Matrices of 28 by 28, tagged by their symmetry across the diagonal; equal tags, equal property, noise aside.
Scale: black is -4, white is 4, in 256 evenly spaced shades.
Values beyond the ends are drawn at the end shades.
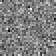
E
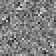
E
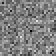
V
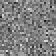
E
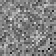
V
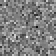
E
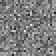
V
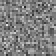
E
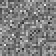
V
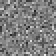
V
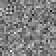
E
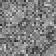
V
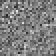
V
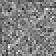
V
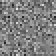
E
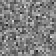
E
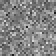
V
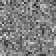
E
